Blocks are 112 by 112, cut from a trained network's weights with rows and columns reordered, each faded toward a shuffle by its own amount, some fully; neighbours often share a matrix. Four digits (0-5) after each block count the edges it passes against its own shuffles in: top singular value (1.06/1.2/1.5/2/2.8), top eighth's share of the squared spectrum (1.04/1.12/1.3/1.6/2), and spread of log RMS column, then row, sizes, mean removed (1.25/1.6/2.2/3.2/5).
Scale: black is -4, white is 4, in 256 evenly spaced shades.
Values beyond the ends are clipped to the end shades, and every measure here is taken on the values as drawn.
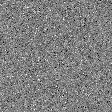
0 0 0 0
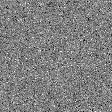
0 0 0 0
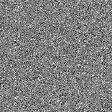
2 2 2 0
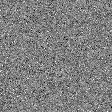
0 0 0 0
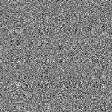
4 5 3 3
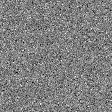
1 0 0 0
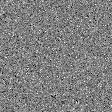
0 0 0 0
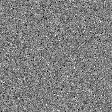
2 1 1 0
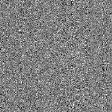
3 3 3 1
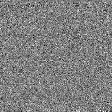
3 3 1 2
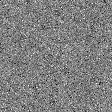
0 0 0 0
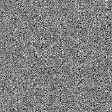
3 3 3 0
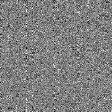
3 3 3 1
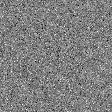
1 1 0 0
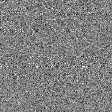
2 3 0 3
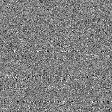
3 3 1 3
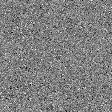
1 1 0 1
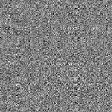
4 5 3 3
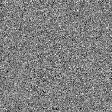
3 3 1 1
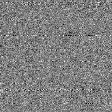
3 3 1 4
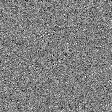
1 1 0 1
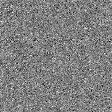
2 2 0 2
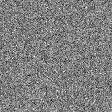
2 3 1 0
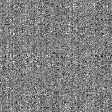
3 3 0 3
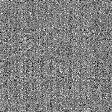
3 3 0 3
